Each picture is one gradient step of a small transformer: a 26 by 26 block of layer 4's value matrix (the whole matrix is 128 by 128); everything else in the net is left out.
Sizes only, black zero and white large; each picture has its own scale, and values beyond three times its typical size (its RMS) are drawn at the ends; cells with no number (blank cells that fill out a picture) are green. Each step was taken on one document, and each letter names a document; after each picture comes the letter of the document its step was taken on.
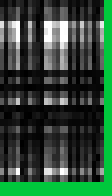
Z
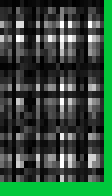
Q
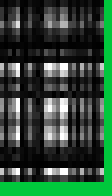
Z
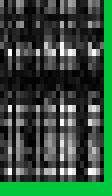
Q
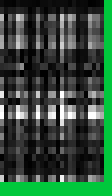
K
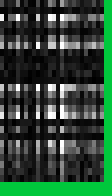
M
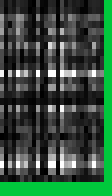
M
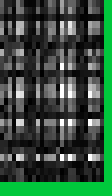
Q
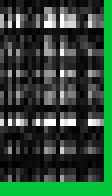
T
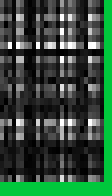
T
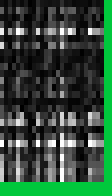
K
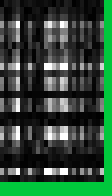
Z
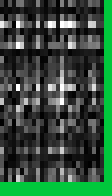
Q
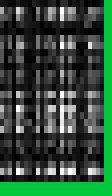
T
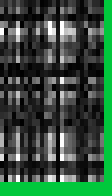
K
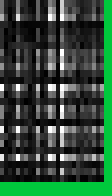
M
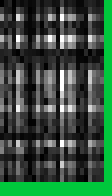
T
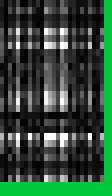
Z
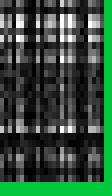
Q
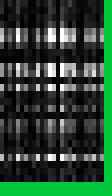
M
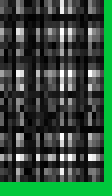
T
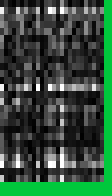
M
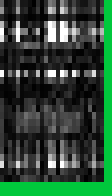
M
